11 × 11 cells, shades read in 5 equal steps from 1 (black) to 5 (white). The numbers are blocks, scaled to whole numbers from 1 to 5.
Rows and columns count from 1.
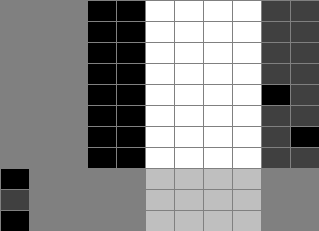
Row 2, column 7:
5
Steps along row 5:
same same down same up same same same down up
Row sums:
35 35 35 35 34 35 34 35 35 36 35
